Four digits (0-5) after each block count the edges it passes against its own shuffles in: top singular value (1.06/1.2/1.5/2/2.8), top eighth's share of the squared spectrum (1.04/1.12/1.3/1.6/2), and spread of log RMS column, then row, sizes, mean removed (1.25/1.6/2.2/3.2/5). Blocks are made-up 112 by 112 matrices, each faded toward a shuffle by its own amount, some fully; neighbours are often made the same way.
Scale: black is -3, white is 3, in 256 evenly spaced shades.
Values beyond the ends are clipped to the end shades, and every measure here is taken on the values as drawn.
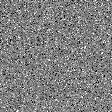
2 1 0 0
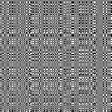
5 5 5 5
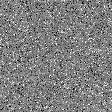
0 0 0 0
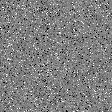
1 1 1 0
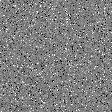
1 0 1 0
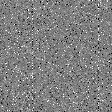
2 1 1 0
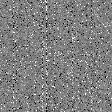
2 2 2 0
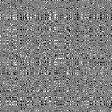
5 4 3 4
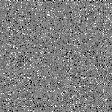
4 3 1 2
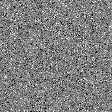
2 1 1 0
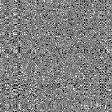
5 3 3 2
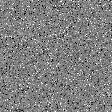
2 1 0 0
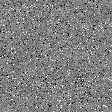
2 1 0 0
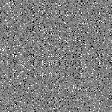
4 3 2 2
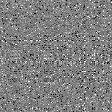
4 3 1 2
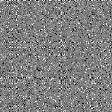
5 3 2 2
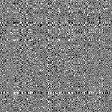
5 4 3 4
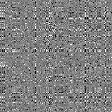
5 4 3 3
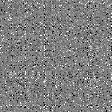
4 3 2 2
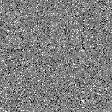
4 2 1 1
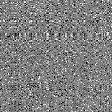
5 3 2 2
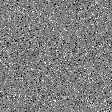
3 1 0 0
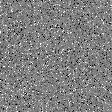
0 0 0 0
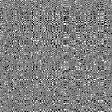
5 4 3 3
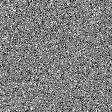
0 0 0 0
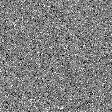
2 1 1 1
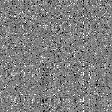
4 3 2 1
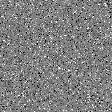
2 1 0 0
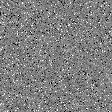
1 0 0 0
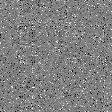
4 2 1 0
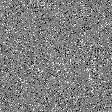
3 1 0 0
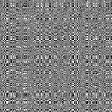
5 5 4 4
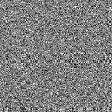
4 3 2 2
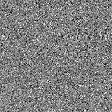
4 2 1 1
